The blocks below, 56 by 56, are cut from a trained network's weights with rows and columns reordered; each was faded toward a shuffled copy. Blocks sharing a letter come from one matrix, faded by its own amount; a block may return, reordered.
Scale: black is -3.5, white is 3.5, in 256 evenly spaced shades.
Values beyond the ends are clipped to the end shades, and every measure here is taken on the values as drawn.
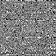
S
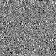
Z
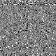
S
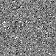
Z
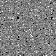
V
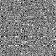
S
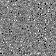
V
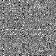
S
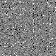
V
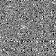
S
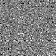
Z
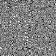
Z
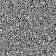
V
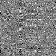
S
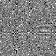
S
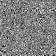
V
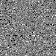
Z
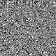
S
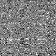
S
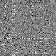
S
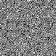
Z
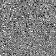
Z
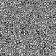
Z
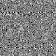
Z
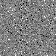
V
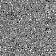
Z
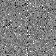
V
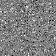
Z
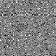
S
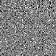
Z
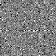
S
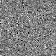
V
